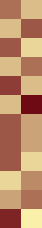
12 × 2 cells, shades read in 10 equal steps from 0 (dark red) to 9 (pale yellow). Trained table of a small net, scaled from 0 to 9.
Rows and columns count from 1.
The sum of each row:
11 10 11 11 9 7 9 9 11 13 10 10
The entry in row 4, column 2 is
4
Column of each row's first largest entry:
2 1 2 1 2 1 2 2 2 1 1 2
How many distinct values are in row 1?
2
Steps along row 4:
down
